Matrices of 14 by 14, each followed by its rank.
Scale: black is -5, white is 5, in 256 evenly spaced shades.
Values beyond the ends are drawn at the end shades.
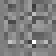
two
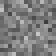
full rank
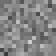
full rank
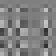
one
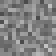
full rank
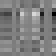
one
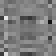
two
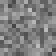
full rank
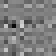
two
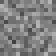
full rank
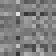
two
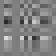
one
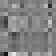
two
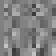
two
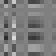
one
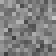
full rank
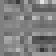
two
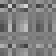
one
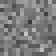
full rank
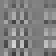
one
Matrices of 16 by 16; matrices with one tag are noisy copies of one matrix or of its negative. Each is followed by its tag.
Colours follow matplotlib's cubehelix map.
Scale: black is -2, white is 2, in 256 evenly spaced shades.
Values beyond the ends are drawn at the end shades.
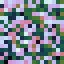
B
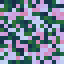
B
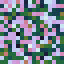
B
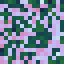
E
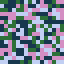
B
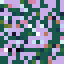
E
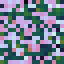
B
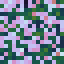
B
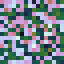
B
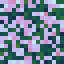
B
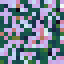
E
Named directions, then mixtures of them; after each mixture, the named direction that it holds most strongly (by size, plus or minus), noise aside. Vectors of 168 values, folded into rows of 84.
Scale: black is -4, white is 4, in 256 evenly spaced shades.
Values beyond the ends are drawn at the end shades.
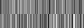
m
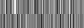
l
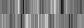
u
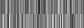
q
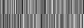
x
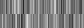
u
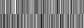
l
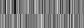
l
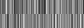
q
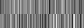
m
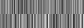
m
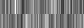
u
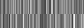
x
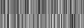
q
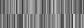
x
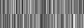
x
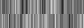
u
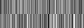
m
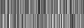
q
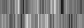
u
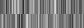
u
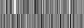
l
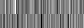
l
